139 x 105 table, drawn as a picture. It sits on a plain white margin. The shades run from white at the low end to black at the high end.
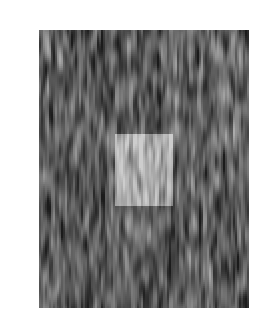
The ninth with the lowest average is the centre. No overall slope runs across the table. An odd patch, lower than its surroundings, sits in the centre.
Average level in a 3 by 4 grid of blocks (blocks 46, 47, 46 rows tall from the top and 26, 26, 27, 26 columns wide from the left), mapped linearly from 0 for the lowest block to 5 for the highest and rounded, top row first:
4543 | 4004 | 4455
